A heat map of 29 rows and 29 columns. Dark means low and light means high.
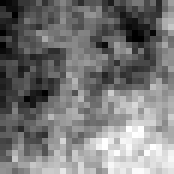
Values rise toward the bottom right. The bottom right is the ninth with the highest average. The texture is blotchy. There are no regular stripes. The halves do not mirror each other.
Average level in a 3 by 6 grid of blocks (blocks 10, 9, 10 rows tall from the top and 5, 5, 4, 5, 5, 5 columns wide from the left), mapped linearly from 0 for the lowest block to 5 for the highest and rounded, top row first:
0 1 2 1 1 2 | 0 1 3 2 2 3 | 2 3 3 4 5 5
